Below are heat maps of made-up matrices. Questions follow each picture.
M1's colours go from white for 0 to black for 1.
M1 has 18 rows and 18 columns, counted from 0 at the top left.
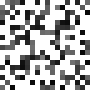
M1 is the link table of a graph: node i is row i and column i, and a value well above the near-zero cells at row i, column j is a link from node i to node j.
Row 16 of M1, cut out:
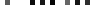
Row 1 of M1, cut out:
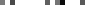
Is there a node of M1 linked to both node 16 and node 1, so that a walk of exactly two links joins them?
no
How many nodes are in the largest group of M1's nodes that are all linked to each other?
4
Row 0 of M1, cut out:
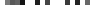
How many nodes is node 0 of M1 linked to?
9
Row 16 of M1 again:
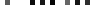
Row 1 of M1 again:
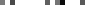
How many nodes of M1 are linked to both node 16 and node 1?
0
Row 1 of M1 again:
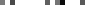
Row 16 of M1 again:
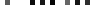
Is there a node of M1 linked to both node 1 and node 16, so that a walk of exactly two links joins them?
no
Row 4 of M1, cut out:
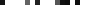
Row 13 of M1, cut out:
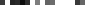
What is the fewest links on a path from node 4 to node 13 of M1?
1
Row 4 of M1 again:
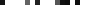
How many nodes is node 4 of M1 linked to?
7
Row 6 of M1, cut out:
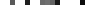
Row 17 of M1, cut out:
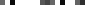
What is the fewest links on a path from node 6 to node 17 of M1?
2
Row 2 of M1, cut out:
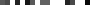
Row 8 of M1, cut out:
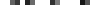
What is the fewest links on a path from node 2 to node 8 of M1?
1
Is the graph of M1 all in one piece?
yes
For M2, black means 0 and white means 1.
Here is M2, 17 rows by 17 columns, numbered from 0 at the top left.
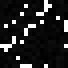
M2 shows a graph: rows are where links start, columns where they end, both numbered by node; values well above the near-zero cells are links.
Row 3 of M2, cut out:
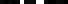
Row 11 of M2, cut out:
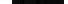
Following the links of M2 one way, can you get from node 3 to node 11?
yes
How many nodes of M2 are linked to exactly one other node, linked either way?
7
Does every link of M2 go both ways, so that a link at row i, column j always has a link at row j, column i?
yes
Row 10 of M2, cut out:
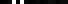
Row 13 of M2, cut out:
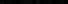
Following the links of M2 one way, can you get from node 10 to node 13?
no
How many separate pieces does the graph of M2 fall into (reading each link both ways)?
4
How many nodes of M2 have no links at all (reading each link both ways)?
2
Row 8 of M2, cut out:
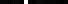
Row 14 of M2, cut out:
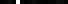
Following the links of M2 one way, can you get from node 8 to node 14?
no
